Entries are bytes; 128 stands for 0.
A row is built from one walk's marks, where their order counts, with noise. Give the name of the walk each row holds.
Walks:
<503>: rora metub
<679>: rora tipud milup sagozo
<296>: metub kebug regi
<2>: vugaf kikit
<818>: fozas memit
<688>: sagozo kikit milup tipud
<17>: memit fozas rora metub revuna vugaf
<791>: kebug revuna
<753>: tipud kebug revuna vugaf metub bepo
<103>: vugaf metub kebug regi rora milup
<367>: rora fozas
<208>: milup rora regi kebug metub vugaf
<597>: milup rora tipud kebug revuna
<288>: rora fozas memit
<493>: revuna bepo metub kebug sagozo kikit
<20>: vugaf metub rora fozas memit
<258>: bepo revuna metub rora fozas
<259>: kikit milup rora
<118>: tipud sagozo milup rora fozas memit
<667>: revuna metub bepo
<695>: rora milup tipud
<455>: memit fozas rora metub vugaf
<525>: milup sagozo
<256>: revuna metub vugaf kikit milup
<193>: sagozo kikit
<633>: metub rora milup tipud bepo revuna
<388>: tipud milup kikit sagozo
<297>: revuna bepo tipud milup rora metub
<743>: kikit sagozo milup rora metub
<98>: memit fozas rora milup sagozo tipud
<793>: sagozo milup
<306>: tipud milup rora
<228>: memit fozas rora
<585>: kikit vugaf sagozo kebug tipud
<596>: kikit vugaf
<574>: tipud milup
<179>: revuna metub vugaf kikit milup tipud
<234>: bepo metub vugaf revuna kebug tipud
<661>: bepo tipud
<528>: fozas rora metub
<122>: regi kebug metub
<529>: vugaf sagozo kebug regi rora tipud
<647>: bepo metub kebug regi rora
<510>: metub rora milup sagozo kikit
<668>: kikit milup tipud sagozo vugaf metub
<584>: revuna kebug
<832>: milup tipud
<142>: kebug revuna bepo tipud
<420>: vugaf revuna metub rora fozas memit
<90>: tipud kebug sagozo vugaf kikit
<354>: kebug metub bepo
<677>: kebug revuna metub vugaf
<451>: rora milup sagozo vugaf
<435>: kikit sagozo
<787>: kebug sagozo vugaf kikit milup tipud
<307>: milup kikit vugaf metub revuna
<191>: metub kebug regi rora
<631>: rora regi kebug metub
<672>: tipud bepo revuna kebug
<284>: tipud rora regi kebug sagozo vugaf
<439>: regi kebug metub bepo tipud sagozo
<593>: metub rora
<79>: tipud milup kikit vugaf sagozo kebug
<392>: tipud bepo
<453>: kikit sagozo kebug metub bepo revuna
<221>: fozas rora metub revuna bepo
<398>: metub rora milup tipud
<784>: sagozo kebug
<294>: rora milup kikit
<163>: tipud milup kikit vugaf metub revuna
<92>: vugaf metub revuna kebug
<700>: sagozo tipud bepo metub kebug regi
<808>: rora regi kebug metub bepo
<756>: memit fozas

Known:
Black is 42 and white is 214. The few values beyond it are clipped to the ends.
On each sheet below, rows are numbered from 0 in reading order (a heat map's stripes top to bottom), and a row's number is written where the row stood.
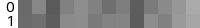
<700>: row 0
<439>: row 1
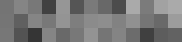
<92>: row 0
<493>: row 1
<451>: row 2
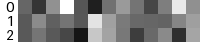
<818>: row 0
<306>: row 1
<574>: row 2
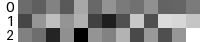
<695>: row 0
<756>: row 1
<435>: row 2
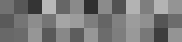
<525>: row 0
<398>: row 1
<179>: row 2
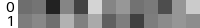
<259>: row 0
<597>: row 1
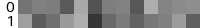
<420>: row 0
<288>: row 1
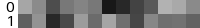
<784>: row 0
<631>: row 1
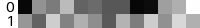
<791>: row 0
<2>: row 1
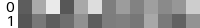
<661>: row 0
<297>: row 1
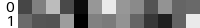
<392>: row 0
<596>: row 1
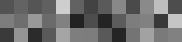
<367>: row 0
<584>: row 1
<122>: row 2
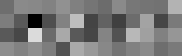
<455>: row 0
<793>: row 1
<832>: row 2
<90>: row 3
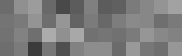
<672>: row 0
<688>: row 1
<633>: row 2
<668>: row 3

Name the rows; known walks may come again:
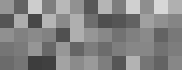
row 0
<2>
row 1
<296>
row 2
<90>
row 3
<688>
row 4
<103>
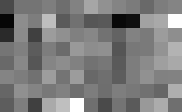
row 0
<221>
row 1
<791>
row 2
<528>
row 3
<453>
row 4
<700>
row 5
<307>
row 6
<17>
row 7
<593>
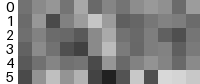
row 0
<98>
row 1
<191>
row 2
<284>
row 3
<753>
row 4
<787>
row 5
<756>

